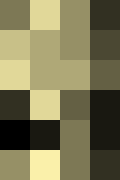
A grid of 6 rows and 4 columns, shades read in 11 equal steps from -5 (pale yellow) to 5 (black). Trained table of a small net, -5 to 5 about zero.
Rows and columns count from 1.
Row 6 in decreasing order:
3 0 -1 -5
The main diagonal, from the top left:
0 -2 -2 4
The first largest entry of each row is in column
4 4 4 4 1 4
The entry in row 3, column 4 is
1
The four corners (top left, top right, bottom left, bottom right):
0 3 -1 3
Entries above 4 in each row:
0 0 0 0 1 0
